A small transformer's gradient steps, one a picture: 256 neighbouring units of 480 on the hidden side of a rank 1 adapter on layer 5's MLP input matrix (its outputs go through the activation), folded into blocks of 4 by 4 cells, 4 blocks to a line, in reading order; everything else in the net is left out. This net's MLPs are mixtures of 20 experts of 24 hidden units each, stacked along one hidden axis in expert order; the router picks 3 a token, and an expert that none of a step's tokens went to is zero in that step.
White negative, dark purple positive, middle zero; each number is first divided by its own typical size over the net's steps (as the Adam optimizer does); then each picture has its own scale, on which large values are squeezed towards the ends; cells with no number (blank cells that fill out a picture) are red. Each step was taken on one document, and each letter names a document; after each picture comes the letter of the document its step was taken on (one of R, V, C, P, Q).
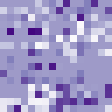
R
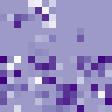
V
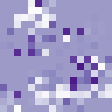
V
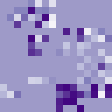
V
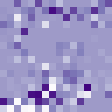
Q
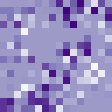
Q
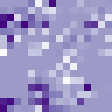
Q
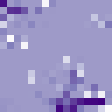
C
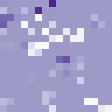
C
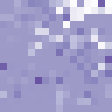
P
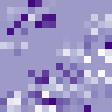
R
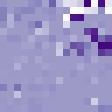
P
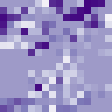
Q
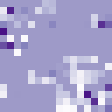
C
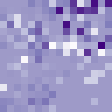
P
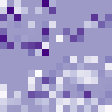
C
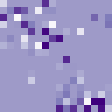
C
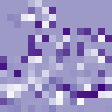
V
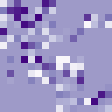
C
